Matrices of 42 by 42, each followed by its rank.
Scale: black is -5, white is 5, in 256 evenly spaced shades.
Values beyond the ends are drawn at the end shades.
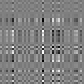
one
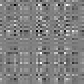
two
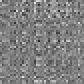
five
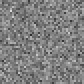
full rank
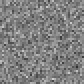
full rank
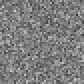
full rank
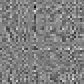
five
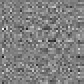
five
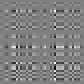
one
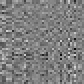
five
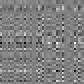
two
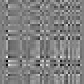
two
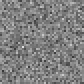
full rank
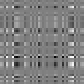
one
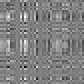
two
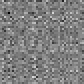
five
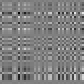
one
